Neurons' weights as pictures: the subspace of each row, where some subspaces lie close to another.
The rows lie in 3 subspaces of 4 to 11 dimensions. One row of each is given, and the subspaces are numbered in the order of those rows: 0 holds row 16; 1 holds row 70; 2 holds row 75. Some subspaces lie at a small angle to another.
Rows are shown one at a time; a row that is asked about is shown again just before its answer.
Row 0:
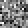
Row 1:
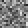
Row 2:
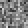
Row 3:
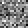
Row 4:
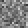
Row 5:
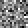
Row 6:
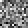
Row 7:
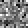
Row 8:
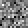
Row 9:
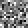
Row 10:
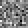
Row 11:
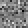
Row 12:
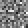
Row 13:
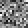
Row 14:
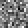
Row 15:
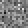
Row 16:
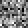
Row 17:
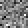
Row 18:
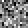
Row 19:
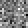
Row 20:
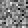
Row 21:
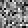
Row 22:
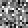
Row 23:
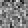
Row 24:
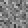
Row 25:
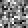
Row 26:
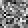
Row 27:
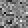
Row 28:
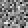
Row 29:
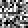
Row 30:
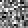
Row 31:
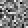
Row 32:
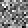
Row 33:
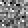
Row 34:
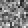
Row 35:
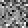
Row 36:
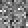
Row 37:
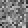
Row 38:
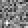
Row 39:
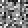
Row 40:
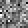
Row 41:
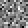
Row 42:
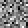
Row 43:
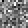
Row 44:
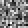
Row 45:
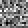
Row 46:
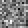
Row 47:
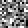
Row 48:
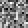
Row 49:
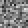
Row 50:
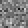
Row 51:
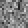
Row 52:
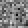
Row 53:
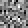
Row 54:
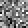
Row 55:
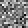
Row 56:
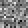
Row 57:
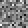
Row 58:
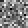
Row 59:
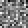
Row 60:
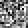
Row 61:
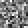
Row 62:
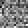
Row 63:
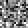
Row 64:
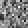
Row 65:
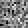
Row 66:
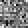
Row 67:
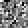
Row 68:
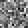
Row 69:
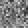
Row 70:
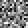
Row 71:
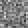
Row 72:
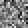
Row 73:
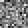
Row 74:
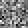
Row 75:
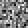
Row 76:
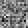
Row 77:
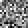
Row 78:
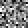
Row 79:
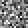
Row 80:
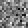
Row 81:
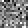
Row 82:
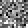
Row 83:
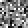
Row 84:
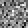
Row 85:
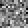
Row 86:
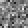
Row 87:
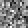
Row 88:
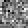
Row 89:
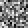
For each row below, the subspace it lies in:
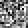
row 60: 2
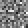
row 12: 0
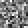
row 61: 0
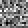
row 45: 1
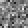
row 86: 0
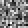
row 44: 0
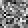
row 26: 0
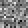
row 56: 0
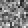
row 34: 2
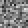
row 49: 2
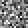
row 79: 0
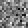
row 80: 2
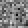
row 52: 2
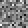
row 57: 2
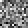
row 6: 1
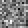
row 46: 1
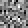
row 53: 2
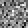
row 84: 1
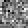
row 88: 2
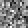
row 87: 0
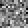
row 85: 0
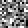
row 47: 1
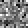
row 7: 0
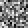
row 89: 2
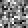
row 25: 0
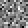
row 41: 1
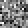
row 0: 2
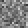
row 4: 1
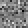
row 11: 0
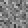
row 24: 2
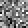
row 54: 2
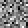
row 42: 1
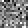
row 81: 0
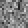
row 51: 2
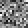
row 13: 2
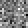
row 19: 2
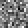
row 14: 1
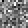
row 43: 2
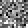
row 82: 2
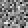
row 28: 1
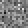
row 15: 2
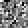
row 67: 2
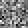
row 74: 2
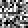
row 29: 1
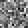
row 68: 1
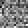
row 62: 0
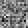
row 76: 0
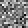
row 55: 0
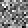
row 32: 0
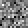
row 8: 0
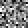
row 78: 2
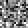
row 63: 2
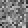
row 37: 2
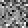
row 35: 1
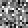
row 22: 0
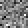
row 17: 0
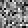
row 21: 0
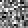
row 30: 2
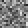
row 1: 1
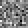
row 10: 2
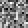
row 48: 2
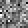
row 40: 2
